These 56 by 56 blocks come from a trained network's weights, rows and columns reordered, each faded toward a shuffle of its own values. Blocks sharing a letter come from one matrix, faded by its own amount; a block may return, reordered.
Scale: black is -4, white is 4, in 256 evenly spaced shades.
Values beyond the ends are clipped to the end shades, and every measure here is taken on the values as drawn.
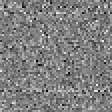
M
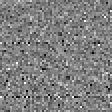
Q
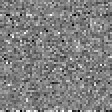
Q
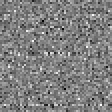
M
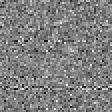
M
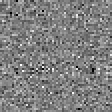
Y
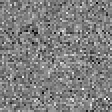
M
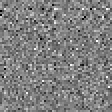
Y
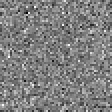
Q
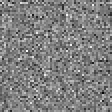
Q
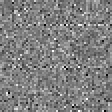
Q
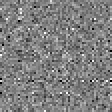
Y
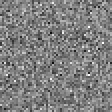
Q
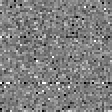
M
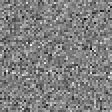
Q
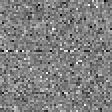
Q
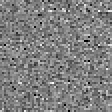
Y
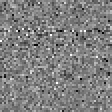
Q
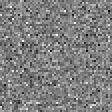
Y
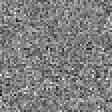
Q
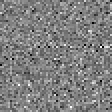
Y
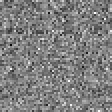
Q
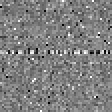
M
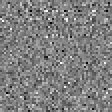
Y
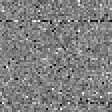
M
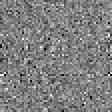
Y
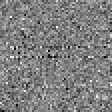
Q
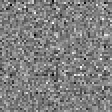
Y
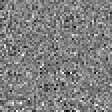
Y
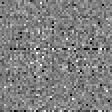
M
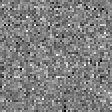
M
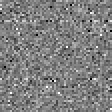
Q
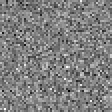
Q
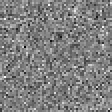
Q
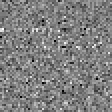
Y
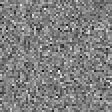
Q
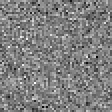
Q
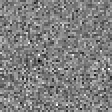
Q
